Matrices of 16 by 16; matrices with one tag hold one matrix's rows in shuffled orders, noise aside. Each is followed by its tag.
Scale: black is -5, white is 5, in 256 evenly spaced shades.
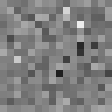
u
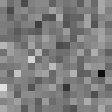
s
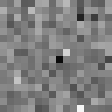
u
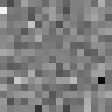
s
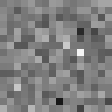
u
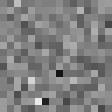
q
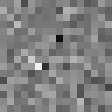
q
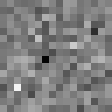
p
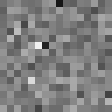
q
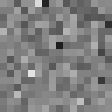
q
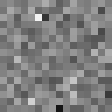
q
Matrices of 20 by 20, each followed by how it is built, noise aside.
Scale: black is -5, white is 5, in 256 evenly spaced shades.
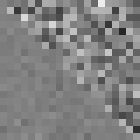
upper triangular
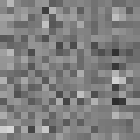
low rank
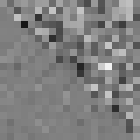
upper triangular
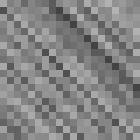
Toeplitz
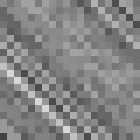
Toeplitz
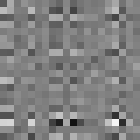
low rank
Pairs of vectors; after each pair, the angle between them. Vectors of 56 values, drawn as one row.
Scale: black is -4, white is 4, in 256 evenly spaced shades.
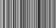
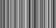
orthogonal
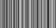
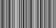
orthogonal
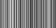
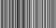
partly opposed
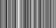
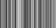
nearly parallel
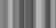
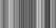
nearly parallel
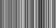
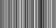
nearly parallel
